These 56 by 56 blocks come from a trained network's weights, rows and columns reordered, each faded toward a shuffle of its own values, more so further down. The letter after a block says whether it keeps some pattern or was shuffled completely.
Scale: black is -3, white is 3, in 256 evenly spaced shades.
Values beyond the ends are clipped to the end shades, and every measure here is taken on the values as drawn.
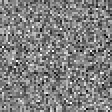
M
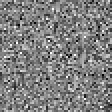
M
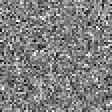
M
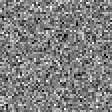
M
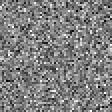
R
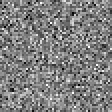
R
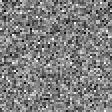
R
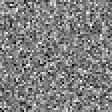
R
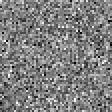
R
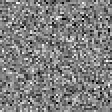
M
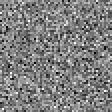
R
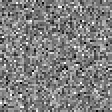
R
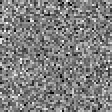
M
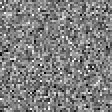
M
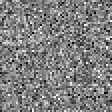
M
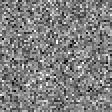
R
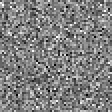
M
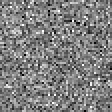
M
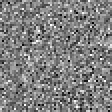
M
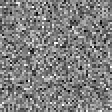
R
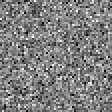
R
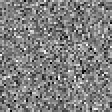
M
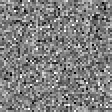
R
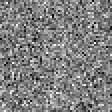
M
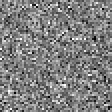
M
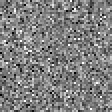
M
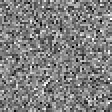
R
